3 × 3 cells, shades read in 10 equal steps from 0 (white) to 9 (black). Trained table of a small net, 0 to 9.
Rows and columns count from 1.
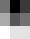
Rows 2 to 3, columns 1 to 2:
3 6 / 0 1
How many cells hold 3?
1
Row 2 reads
3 6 5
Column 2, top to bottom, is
9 6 1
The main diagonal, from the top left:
5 6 1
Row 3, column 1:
0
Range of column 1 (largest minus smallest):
5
